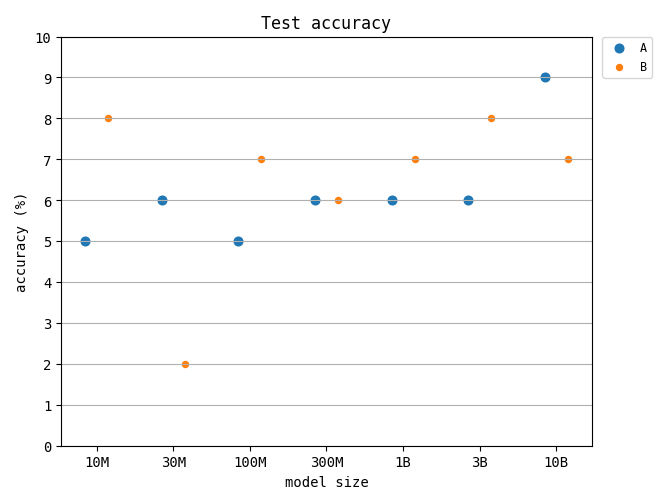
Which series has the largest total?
B
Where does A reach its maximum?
10B
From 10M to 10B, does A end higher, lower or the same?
higher
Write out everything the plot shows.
Title: Test accuracy
x-axis: model size, ticks 10M 30M 100M 300M 1B 3B 10B
y-axis: accuracy (%), ticks 0 1 2 3 4 5 6 7 8 9 10
Legend: A, B
Values:
A: 5 6 5 6 6 6 9
B: 8 2 7 6 7 8 7
